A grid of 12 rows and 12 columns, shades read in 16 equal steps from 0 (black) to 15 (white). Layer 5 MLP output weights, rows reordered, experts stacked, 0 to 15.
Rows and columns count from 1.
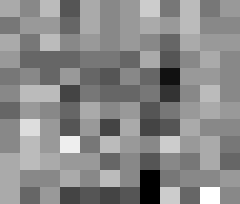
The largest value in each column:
10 13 11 14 10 11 10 12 12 11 15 9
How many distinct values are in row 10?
7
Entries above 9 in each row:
5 3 3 2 0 3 2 3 5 4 3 3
